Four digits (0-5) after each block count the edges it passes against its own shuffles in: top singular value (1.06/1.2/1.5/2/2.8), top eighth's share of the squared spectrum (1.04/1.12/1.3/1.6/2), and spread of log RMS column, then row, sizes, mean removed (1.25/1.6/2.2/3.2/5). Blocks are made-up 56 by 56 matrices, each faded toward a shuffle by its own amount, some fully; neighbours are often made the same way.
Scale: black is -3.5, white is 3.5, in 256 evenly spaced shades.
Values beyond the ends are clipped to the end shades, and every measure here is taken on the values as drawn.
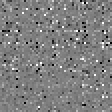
2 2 1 2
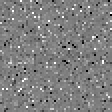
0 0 0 0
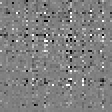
3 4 3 3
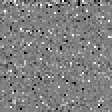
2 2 1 1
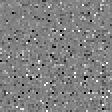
2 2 0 1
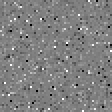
0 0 0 0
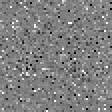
1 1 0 0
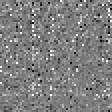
2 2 2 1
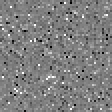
0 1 0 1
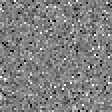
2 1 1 0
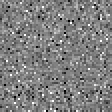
2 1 0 0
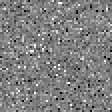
0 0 0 0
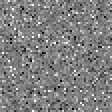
0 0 0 0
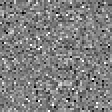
3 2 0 0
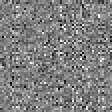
4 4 2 2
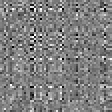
5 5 3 3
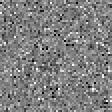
1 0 0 0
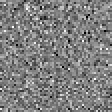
3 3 1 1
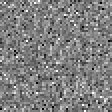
2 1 0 0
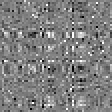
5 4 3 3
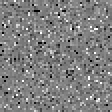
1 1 0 0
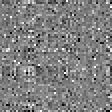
4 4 2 2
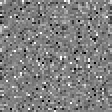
3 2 0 0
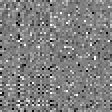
4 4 2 2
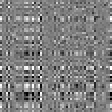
5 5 4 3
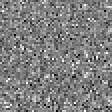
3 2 0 0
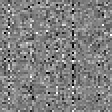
4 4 3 1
